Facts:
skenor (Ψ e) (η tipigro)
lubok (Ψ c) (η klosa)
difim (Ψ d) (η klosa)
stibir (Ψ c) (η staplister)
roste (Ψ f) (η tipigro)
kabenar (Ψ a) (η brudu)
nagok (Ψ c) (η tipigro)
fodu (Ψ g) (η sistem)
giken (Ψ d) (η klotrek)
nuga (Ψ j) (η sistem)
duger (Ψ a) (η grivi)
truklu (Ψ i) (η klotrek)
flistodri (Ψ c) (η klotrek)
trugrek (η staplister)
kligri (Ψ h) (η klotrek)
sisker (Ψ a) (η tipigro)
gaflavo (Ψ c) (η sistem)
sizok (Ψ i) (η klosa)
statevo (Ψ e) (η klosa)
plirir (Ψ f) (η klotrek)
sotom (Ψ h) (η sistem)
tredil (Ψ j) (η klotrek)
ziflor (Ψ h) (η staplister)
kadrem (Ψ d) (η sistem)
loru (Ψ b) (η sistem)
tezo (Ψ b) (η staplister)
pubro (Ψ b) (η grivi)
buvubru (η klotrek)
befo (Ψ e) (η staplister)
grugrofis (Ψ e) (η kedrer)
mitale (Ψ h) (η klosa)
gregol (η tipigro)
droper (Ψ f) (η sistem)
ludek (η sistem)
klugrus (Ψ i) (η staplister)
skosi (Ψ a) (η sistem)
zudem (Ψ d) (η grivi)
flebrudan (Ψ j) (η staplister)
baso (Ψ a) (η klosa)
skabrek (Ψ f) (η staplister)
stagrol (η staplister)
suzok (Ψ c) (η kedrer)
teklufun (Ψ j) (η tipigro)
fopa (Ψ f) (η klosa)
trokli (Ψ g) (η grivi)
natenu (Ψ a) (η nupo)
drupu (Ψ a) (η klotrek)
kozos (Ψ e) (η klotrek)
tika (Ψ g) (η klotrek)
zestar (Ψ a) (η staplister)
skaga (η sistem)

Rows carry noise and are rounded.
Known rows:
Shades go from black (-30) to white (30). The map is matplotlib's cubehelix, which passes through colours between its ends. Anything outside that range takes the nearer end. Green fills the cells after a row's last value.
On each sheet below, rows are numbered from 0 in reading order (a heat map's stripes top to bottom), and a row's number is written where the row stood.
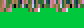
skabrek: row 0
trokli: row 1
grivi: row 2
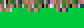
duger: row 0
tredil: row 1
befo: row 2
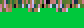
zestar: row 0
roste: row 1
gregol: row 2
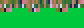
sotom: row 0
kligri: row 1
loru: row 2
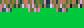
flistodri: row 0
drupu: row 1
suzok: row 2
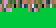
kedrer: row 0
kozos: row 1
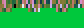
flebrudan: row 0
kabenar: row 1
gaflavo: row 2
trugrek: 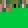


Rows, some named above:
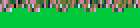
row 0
tipigro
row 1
sistem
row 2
gaflavo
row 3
pubro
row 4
suzok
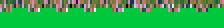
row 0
natenu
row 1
klosa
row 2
fopa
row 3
baso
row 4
tika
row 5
nagok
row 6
kadrem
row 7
stibir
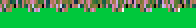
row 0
nupo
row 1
klotrek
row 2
skenor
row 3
staplister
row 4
fopa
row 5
tika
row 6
brudu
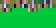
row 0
grugrofis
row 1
natenu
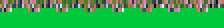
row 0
fodu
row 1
sistem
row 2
kadrem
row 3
ziflor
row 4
mitale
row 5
teklufun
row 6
lubok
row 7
droper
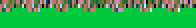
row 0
suzok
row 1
plirir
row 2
nuga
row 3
klugrus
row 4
kedrer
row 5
zudem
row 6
fopa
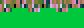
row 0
grugrofis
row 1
tika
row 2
statevo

